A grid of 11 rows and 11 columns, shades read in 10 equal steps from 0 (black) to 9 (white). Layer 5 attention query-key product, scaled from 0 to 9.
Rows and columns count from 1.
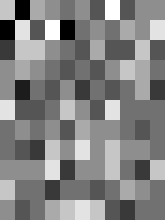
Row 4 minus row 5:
0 5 1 1 -2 2 -1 2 3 0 2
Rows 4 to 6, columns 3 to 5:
5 4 3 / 4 3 5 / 3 4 7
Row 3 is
2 7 7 5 4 3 6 3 3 7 3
